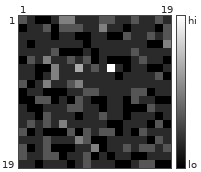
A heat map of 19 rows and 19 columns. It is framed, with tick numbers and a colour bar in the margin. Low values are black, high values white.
No row or column stands out. No overall slope runs across the table. Neither half mirrors the other. There is no seam. Fine speckle covers the field.
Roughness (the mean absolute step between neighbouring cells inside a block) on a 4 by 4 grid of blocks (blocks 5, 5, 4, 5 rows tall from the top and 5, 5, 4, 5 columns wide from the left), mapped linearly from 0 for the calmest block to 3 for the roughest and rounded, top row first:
0001 / 3220 / 1001 / 1301
